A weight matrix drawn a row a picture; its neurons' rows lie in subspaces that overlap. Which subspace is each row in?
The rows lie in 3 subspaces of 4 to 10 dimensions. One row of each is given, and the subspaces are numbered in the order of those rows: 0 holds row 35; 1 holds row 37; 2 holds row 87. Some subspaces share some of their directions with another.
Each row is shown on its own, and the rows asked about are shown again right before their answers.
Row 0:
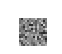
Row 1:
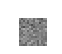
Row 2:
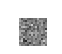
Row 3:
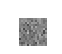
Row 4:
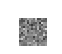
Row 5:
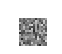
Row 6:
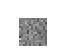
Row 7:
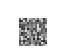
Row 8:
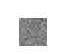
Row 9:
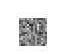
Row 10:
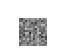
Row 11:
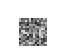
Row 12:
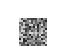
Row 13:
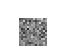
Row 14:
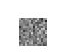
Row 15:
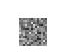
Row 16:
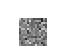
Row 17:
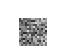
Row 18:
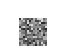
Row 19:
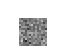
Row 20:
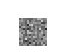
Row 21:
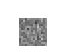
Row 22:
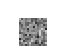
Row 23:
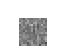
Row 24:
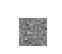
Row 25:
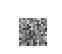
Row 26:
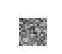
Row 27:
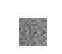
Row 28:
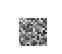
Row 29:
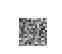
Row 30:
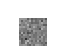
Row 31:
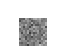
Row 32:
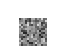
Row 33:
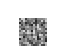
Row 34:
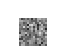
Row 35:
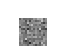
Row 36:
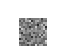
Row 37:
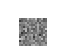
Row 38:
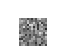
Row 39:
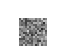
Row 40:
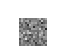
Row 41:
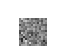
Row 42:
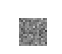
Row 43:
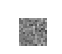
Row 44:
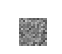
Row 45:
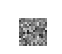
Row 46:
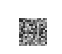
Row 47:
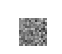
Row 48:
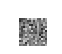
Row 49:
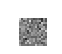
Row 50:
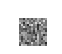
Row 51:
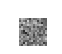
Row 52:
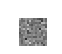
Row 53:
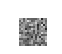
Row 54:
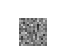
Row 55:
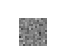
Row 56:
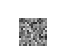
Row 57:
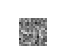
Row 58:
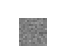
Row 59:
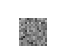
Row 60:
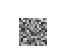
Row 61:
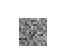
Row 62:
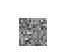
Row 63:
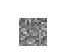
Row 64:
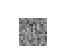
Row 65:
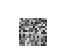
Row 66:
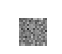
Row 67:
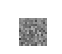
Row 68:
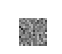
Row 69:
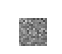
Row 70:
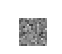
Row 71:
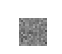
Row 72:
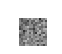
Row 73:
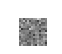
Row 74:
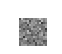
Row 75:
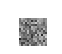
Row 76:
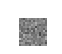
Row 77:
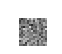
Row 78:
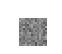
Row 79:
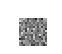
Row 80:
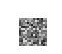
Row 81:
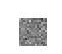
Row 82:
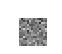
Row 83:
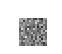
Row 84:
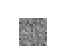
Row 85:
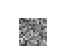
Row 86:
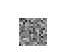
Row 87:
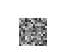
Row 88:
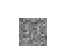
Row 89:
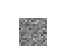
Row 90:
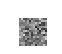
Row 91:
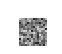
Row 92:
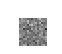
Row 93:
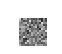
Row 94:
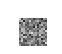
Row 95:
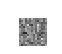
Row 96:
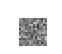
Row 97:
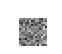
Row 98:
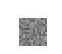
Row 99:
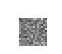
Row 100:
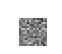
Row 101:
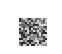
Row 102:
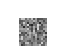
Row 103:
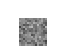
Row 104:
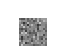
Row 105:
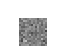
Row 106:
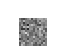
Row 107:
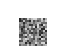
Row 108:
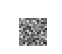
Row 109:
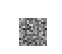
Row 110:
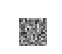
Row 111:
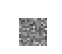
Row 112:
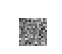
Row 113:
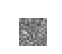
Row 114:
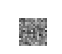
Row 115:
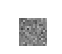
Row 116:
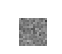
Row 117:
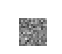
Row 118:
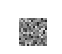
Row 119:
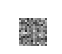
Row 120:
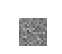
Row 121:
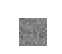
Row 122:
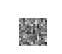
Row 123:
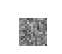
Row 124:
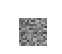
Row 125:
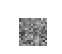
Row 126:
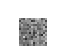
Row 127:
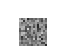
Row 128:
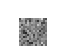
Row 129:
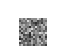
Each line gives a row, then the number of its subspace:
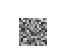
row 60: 0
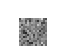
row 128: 1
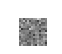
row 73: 2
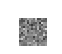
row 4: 1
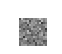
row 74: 0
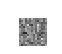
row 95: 1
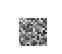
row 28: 2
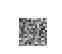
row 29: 0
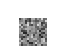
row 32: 1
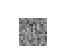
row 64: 1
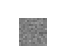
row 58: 2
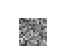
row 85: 0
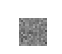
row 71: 0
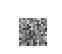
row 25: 2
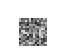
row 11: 1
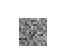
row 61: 2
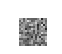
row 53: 2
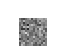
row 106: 1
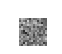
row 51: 1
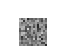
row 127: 1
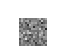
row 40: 0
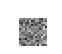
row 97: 2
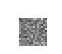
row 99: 1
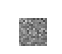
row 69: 2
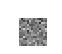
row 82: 0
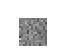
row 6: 2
